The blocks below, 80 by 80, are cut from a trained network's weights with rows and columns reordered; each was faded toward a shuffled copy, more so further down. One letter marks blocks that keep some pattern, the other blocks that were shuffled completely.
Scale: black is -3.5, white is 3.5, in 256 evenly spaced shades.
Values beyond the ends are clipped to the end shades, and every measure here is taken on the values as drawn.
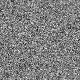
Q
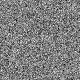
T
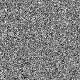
Q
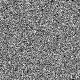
T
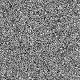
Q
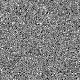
Q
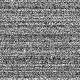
Q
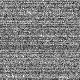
Q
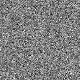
Q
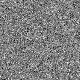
T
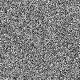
T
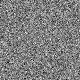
T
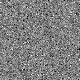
Q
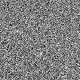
T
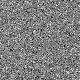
T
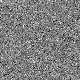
T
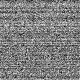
Q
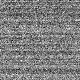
Q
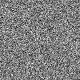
T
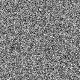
T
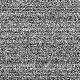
Q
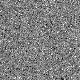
Q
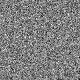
T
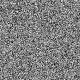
T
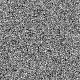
T
